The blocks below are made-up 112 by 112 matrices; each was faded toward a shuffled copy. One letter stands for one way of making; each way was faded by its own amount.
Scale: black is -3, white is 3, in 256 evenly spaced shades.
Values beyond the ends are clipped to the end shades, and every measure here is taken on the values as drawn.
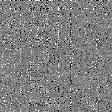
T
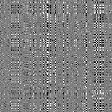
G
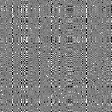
G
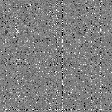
T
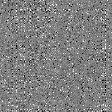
T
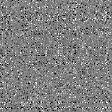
T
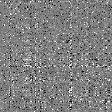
T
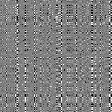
G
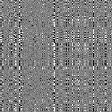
G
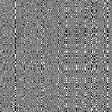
G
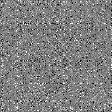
T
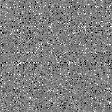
T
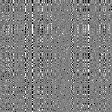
G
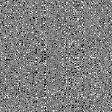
T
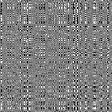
G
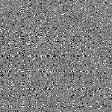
T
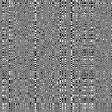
G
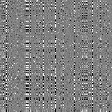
G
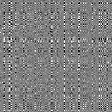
G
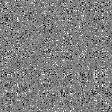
T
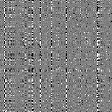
G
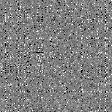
T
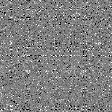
T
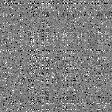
T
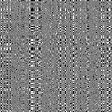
G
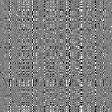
G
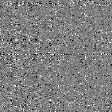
T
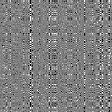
G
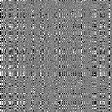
G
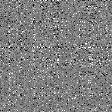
T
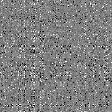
T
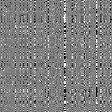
G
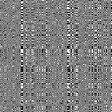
G
